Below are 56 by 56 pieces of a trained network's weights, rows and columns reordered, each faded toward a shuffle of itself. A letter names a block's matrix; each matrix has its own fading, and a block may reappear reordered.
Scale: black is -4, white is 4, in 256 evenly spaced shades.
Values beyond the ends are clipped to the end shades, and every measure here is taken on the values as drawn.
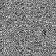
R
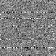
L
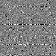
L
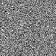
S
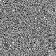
S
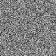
S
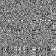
L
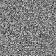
S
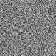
S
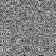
R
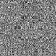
R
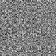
R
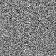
S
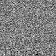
S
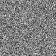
S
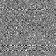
L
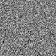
S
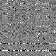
L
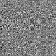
R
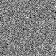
S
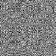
R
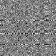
L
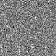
S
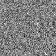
S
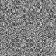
R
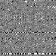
L
